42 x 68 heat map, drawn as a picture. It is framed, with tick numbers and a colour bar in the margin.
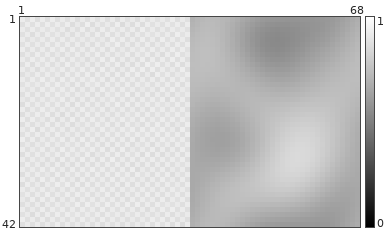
The table splits into one row of 2 panels. Panel 1,1: very high, checkered, faint in contrast. Panel 1,2: high, smooth.
